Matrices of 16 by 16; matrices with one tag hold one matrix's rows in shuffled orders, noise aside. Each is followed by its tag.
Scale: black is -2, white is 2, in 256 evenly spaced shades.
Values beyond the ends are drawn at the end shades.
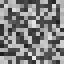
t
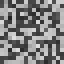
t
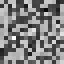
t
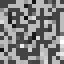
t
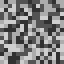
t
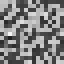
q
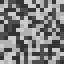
q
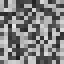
t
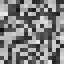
t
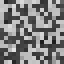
q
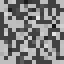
t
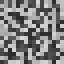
t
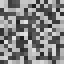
t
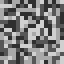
q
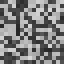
q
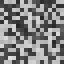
q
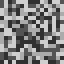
t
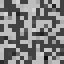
q
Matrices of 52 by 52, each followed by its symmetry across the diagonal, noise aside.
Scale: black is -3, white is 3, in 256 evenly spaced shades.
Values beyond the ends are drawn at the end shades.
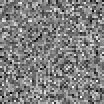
symmetric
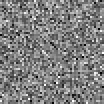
antisymmetric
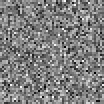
neither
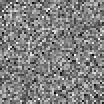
symmetric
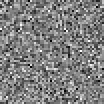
antisymmetric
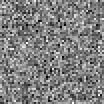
neither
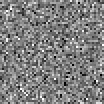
neither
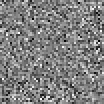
antisymmetric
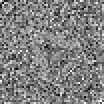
symmetric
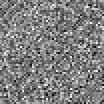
symmetric
